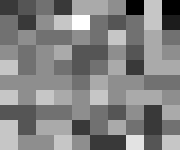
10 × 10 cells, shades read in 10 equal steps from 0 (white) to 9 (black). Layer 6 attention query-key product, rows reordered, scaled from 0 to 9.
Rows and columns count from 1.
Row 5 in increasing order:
2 3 3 3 4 5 5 5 6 7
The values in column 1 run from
2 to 7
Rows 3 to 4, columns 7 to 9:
2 5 3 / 4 6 3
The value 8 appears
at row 2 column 10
